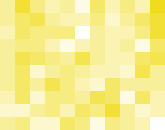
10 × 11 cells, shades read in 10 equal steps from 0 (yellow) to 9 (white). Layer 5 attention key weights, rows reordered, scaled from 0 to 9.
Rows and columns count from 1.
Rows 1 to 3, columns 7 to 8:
3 6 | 4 7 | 5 6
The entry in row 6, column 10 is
2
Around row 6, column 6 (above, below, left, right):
2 6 4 6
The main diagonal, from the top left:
5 3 4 6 5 5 7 3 5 6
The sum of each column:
54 33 48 47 49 54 49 48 56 47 38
